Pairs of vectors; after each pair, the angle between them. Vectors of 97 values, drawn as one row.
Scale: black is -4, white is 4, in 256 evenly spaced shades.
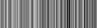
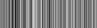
orthogonal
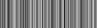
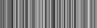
partly aligned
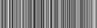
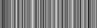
orthogonal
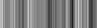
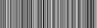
orthogonal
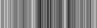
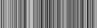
partly aligned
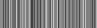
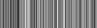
partly aligned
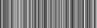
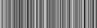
nearly opposite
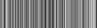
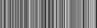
nearly parallel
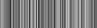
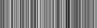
nearly opposite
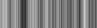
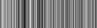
partly aligned
